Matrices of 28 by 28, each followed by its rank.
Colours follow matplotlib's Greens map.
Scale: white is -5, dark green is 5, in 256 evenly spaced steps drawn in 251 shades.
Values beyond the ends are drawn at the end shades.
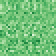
five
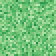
full rank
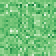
five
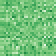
five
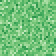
full rank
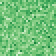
full rank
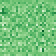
five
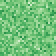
full rank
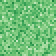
full rank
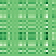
one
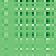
one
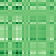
one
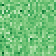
five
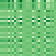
one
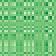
one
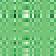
one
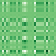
one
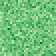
full rank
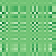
one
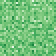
five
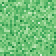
full rank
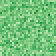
full rank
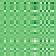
one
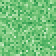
full rank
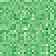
five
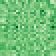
five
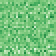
five
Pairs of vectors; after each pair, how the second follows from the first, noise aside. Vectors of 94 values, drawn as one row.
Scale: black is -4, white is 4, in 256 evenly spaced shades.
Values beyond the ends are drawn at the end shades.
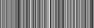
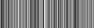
reversed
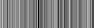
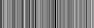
reversed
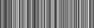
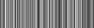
reversed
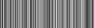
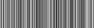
negated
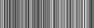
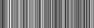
reversed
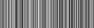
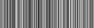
negated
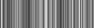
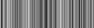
negated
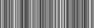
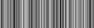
negated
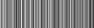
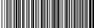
scaled up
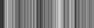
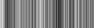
negated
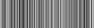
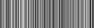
negated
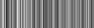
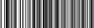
scaled up
